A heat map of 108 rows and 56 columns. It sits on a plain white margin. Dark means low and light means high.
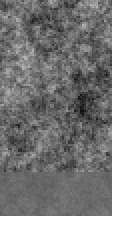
Overall the values sit about 40% of the way up the scale. There are no regular stripes. The ninth with the lowest average is the middle right. A horizontal seam about 80% of the way down splits the table, and the bottom part is calmer. The texture is blotchy. Neither half mirrors the other.
